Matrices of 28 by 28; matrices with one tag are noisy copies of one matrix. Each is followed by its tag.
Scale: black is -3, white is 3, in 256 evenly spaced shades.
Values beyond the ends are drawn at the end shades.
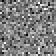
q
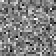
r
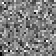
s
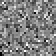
s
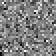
s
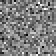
q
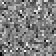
s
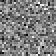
q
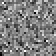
s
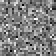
r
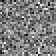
q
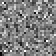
s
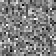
r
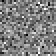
q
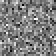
r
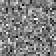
r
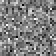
r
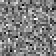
r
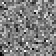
s
